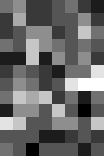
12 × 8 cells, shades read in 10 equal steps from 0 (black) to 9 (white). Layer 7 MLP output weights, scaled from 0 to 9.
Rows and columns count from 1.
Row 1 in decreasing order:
5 4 4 3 2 2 2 1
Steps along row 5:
same up down up down up down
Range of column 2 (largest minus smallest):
6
